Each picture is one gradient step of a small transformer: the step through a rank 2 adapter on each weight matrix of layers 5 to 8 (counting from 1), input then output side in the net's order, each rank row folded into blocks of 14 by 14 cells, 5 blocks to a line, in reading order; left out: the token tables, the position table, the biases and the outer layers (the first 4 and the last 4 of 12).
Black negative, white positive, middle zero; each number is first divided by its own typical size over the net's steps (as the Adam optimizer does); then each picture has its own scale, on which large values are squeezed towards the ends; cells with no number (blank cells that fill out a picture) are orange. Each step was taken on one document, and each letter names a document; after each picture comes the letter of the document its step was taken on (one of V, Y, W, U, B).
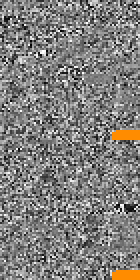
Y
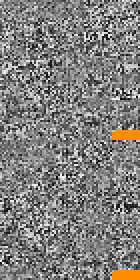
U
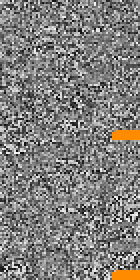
U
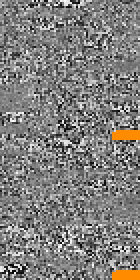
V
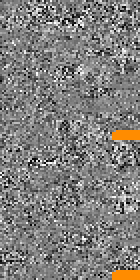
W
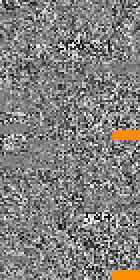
V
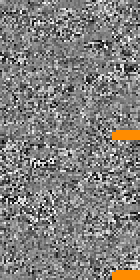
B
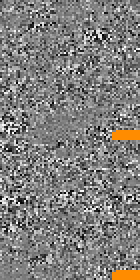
B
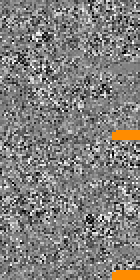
B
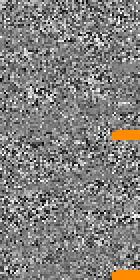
W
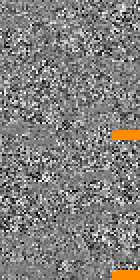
W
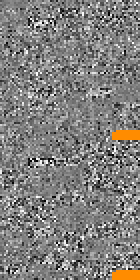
W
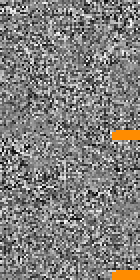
Y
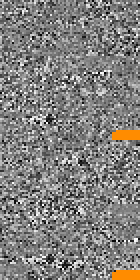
B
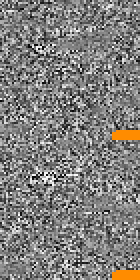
Y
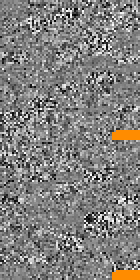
B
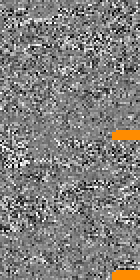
W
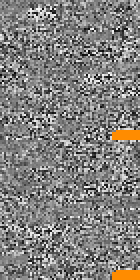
V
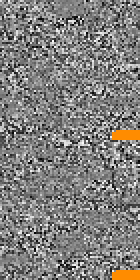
V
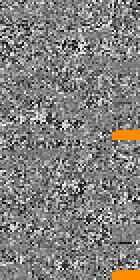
B
